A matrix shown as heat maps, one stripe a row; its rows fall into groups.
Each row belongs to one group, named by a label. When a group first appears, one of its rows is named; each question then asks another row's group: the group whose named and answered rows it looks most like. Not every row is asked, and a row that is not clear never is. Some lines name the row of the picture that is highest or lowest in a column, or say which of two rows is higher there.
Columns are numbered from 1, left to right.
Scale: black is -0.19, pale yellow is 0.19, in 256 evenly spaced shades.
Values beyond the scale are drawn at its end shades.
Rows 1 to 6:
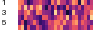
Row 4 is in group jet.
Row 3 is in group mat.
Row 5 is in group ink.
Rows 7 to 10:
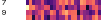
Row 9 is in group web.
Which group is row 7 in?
ink
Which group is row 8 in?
mat
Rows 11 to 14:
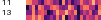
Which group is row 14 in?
mat
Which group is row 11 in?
mat
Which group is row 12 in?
jet
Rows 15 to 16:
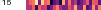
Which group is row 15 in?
mat
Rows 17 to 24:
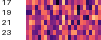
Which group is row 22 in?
ink
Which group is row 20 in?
mat
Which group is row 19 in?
jet
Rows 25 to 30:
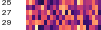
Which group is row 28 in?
ink
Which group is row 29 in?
mat
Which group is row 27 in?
mat
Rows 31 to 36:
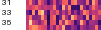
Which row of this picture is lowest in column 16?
32
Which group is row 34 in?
web
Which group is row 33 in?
jet
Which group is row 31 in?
web
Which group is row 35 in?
ink
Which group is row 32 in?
mat
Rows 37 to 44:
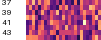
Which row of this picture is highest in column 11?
39
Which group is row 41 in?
jet
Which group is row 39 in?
jet
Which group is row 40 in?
mat
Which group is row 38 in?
ink
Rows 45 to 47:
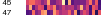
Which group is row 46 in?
web
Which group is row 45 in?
mat
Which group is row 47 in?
jet
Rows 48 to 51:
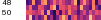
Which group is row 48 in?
jet
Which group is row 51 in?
ink
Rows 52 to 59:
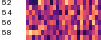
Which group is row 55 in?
ink
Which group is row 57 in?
web
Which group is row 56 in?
web
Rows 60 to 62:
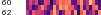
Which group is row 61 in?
web
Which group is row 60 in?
ink
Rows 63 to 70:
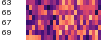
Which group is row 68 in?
jet
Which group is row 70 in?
mat
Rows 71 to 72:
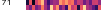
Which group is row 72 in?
jet
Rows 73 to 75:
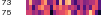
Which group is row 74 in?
web
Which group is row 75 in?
ink
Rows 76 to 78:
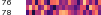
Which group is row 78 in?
web
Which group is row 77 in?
ink
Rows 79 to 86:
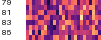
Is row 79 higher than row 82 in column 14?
Yes
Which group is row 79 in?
web
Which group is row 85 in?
ink
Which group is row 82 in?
mat
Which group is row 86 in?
jet
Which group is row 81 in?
web
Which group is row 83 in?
web
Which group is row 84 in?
ink
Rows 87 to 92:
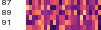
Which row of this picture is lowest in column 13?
89
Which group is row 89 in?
jet
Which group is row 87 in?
jet
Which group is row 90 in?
web
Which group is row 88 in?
mat
